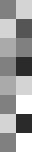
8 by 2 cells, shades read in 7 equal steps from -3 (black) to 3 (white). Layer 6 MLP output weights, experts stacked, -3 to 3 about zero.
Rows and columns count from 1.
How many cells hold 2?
4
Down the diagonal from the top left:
0 -1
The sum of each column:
6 5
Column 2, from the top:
2 -1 0 -2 2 3 -2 3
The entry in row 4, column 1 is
0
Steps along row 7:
down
